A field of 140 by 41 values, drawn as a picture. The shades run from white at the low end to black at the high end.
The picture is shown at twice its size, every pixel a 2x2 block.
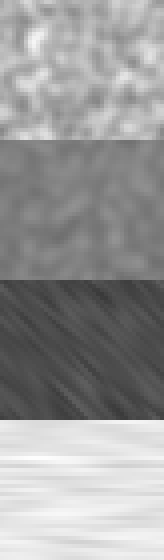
The table splits into 4 rows of 1 panel. Panel 1,1: low, blotchy. Panel 2,1: middling, blotchy, faint in contrast. Panel 3,1: high, slanting down to the right, faint in contrast. Panel 4,1: very low, streaked across, faint in contrast.
